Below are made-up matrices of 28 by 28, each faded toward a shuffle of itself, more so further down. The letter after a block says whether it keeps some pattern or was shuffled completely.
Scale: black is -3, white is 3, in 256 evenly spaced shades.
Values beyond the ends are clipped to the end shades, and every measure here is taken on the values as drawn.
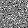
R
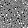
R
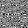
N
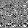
N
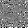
N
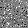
R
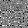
N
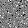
R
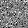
R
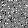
R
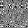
N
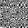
N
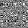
N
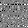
N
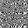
N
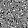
R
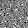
R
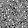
R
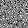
R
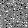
R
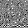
N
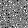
R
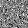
R
